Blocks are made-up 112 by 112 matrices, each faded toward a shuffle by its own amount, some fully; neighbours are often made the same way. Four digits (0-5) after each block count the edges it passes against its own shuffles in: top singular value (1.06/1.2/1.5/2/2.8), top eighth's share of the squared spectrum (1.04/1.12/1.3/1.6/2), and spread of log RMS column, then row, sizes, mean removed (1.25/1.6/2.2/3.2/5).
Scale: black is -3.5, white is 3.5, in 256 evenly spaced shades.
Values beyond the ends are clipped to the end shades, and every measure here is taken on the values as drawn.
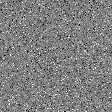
0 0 0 0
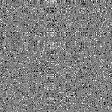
4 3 2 2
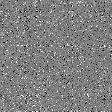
1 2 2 2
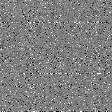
2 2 1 2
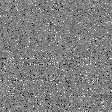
1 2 0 2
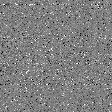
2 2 0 2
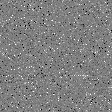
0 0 0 0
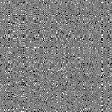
5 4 3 3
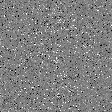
2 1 0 0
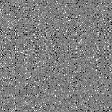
4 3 2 2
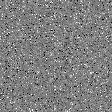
2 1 0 0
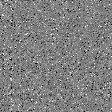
3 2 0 1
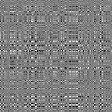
5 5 4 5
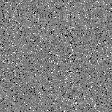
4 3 2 1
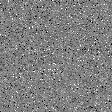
2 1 0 0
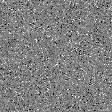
2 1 0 0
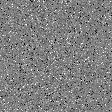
1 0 0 0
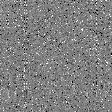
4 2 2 0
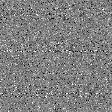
1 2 0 3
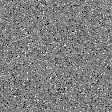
0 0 0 0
